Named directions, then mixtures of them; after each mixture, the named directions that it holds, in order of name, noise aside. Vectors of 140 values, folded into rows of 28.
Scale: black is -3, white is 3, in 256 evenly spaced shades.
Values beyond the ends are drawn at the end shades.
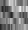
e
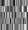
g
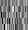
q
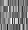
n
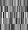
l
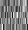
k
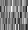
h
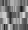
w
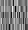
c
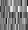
e, h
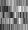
e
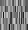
c, l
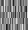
c, g, n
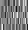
k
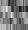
e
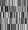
e, h, l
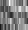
e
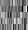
g, h, w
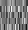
h
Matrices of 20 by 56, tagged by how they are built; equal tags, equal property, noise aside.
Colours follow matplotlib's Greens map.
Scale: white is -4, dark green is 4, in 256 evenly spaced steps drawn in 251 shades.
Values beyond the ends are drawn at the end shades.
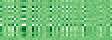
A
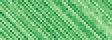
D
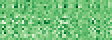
A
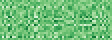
A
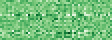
A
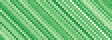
D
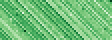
D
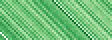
D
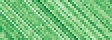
D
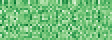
A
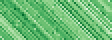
D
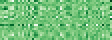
A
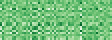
A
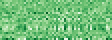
A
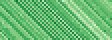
D
